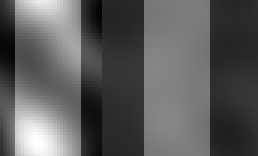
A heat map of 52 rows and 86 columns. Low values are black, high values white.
Seam: vertical, 40% of the way across, the right part calmer. Ninth with the highest average: bottom left. Stripes: upright, repeating 2 times.
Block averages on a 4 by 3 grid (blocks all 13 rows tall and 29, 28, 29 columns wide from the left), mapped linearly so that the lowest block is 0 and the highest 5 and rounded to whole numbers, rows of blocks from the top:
301 / 111 / 201 / 501
